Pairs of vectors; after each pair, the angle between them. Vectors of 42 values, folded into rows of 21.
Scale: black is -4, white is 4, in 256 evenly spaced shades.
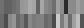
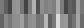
partly aligned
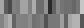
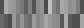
nearly opposite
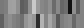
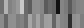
orthogonal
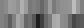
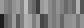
orthogonal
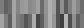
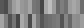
partly aligned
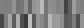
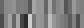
nearly parallel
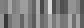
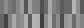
partly aligned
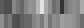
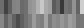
nearly parallel
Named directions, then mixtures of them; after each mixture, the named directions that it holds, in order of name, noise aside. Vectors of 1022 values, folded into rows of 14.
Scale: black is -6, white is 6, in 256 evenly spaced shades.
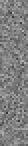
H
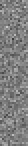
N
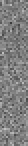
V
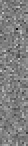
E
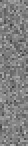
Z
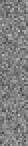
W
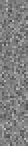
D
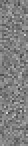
H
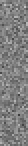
N, W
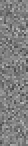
H, W, Z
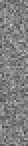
Z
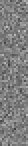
N, W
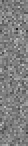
E, H, V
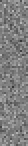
N, Z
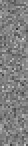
D, E, Z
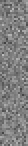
W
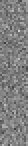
N, W, Z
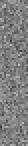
Z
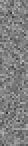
H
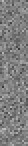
H, V
